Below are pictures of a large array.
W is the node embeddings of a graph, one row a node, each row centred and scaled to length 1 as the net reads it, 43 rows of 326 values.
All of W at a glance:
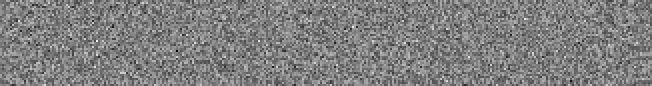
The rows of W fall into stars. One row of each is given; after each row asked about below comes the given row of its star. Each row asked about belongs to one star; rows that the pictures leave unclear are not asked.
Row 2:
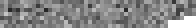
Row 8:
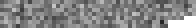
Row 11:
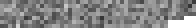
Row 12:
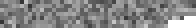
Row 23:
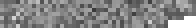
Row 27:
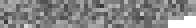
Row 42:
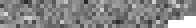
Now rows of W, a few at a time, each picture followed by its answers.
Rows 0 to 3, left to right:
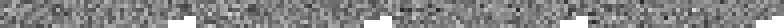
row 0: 11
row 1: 8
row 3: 42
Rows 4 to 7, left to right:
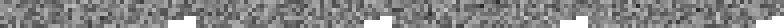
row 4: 11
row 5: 12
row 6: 12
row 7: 27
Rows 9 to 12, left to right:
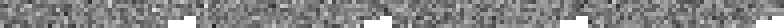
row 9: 11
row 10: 8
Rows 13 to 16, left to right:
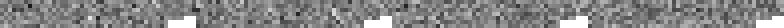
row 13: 42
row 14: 12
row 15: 2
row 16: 27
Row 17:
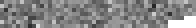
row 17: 12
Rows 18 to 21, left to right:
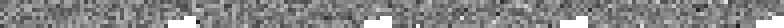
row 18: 8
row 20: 27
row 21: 8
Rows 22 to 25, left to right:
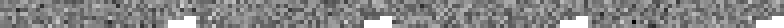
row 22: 2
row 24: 42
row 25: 23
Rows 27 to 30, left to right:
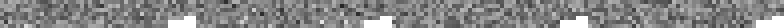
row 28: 11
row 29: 23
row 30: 2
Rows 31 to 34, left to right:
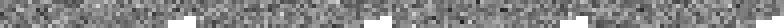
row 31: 2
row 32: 8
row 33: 27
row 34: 11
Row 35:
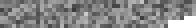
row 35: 8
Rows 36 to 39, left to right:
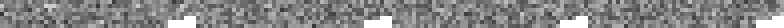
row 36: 2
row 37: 27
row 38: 42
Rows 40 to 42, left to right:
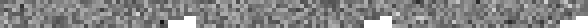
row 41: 23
